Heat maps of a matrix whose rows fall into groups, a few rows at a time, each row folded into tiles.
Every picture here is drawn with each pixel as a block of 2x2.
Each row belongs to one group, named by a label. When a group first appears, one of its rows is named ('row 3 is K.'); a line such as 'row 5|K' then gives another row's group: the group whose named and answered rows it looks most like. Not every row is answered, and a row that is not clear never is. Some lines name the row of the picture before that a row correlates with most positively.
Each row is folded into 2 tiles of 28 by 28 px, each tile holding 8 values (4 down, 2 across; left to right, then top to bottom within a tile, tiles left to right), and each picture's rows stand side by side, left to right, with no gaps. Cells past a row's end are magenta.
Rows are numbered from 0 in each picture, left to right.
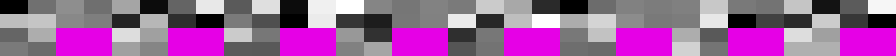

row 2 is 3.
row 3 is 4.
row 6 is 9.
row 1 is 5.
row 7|5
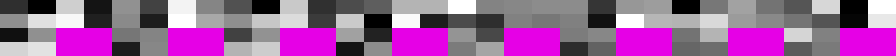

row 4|4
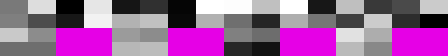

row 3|5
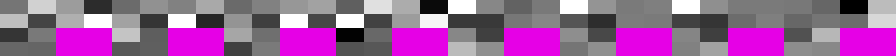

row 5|4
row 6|4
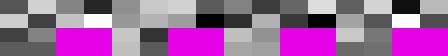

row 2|5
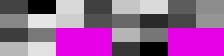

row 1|3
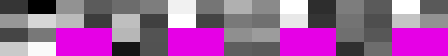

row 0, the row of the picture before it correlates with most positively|0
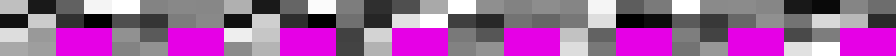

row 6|4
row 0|5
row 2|5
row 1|4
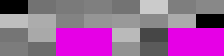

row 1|9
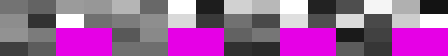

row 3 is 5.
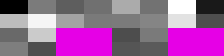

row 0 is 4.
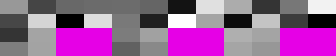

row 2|5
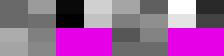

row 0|3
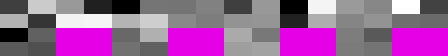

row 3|9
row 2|3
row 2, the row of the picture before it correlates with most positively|0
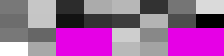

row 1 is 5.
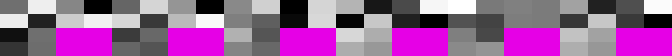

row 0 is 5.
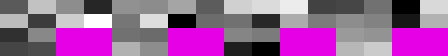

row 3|3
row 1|9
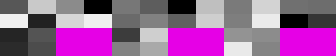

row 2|9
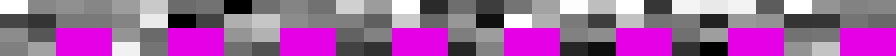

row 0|4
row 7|4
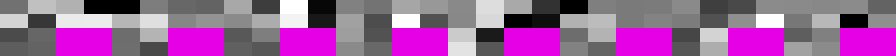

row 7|9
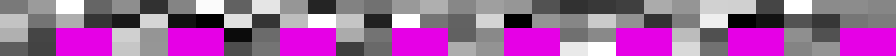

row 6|9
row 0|9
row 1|5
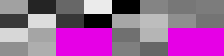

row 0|5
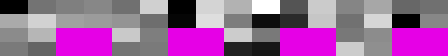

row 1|3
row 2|3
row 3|9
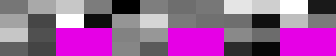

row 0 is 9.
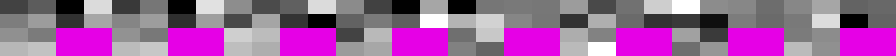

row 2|5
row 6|4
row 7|9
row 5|5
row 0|3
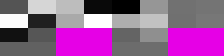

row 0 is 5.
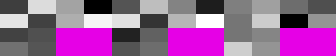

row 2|9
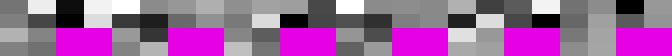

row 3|4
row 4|5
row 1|4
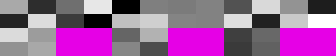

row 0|5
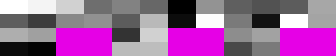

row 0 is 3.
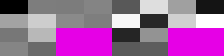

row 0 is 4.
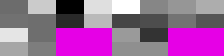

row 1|4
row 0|3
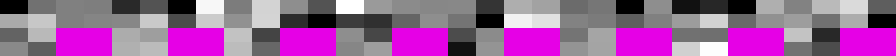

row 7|9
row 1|3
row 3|4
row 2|9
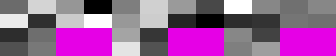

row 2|4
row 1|9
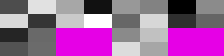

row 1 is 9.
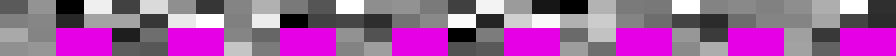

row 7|9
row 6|4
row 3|4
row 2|9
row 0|3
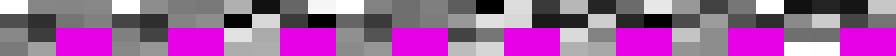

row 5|5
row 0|4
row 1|4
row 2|5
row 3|4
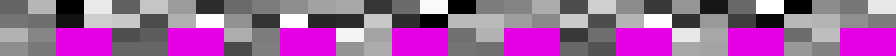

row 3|5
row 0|3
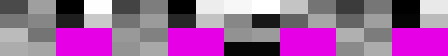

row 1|3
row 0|3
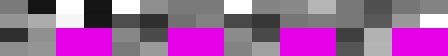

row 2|4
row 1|4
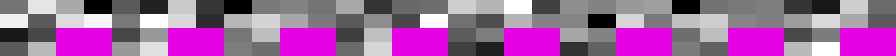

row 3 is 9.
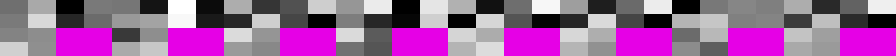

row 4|5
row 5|5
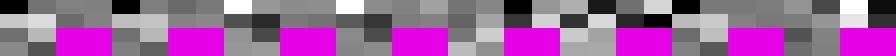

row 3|4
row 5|5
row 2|4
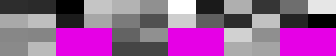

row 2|5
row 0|3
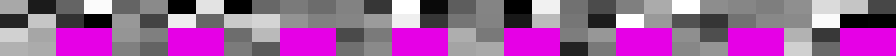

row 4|3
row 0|5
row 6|4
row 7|9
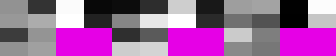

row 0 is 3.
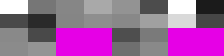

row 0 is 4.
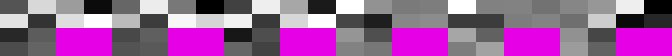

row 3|4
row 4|4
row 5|9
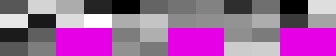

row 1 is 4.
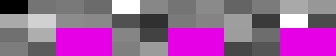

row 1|4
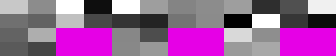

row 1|4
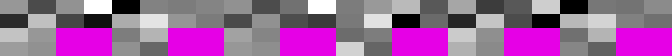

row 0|5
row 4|5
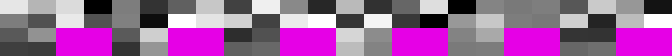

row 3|5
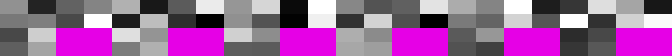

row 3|5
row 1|5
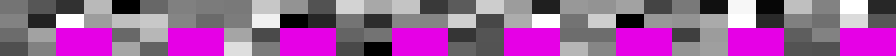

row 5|9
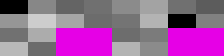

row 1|9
